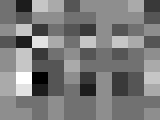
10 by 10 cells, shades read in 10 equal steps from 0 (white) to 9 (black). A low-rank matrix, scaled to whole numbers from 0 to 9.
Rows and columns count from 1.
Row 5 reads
4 2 7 5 4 6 5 6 5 4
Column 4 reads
3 4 5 3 5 6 6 6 4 4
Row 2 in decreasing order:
6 6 5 5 5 4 4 4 4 4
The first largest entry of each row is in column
2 2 3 2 3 3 3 3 2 3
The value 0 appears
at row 7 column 2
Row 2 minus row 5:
1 4 -3 -1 1 -1 -1 -2 -1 2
